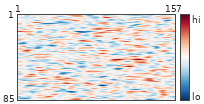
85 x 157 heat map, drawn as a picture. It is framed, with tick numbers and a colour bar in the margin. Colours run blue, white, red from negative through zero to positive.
Mirror symmetry: none. Histogram: bell-shaped. Average level on the scale: 50%. Grain: streaks across. Slope: none.
